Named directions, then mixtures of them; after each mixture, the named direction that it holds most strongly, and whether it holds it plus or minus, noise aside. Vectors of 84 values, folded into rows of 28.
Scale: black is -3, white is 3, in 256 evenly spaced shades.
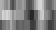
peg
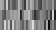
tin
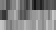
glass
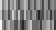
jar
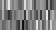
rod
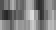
peg, minus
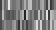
rod, plus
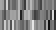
tin, plus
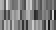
tin, plus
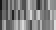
jar, minus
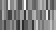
rod, plus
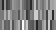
rod, minus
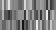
rod, plus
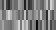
rod, minus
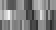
peg, plus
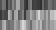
glass, plus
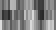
peg, minus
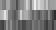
glass, minus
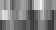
peg, plus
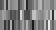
tin, minus
